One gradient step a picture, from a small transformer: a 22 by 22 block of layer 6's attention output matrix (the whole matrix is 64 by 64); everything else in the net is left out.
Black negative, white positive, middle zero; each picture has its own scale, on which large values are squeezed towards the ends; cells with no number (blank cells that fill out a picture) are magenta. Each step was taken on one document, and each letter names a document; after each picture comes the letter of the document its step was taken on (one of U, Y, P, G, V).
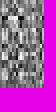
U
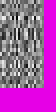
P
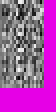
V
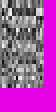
V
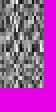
P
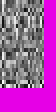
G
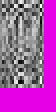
V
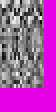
P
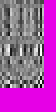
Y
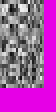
U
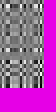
Y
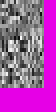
G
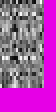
U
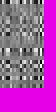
Y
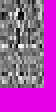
V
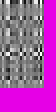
Y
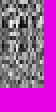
U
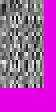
P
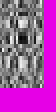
U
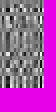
Y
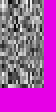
G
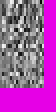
V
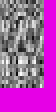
U
